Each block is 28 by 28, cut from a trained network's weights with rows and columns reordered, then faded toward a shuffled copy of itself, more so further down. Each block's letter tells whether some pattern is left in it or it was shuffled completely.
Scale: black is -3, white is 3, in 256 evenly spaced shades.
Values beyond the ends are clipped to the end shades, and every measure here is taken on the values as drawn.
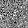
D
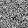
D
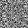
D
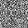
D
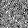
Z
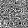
D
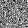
Z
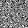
Z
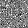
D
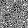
Z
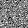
Z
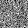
Z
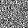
D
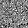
Z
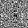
D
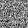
Z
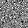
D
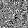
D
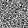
D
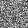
Z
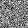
Z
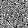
Z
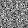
D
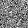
Z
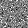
Z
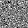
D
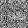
D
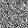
Z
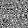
D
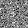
D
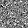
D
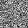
D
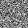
D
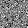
Z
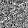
D
